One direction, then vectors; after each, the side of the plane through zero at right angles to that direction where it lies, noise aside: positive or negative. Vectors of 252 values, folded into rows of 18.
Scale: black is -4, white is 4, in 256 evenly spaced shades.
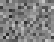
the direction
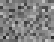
positive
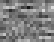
positive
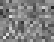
negative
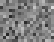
positive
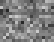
negative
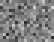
positive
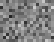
positive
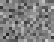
positive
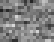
positive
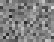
positive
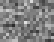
negative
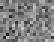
positive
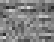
negative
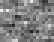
negative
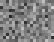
positive
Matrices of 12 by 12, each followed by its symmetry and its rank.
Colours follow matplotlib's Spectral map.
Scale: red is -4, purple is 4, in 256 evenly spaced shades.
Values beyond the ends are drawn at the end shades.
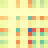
symmetric, rank one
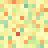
neither, full rank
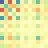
symmetric, rank two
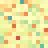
neither, full rank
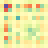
symmetric, rank two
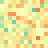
neither, full rank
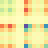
symmetric, rank one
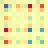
symmetric, rank two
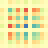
symmetric, rank one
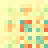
symmetric, rank two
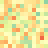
neither, full rank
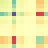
symmetric, rank one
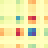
symmetric, rank one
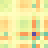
symmetric, rank two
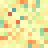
antisymmetric, full rank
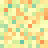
neither, full rank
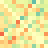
antisymmetric, full rank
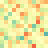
antisymmetric, full rank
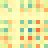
symmetric, rank two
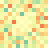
antisymmetric, full rank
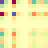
symmetric, rank one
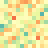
neither, full rank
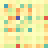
symmetric, rank two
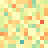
antisymmetric, full rank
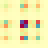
symmetric, rank one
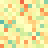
antisymmetric, full rank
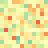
neither, full rank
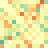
antisymmetric, full rank
